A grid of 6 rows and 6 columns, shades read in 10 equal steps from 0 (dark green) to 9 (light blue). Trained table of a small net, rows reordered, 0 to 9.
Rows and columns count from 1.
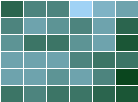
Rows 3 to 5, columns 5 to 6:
6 1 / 3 3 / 4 0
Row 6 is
3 4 3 3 2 1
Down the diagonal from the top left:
2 6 3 4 4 1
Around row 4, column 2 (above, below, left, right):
3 6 6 6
